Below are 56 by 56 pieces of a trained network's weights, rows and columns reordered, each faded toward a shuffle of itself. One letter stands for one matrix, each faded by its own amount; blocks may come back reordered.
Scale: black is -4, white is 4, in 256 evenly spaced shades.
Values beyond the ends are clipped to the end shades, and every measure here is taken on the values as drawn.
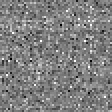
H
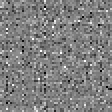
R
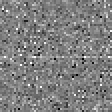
H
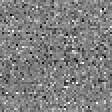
H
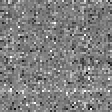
R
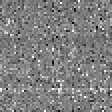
R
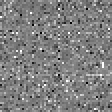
H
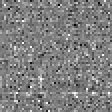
R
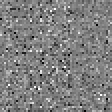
R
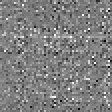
R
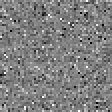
H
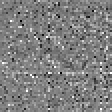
R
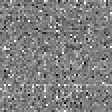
R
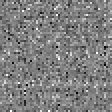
R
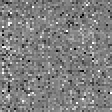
R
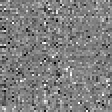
R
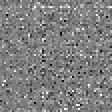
R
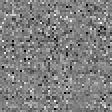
R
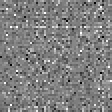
R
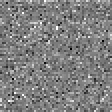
H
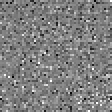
H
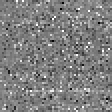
H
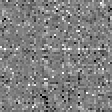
R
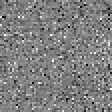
H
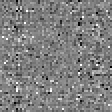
R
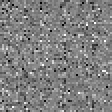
R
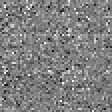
H
